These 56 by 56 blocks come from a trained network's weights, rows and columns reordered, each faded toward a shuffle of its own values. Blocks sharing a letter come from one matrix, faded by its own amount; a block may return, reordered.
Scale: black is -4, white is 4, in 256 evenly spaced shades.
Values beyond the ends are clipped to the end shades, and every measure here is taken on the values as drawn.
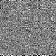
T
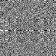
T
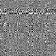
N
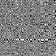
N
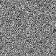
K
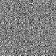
T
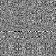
T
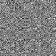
T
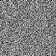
K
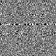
T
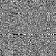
T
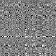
N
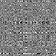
N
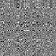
N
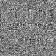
K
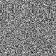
K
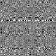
N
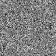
K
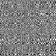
N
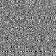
T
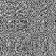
T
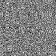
K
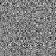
T
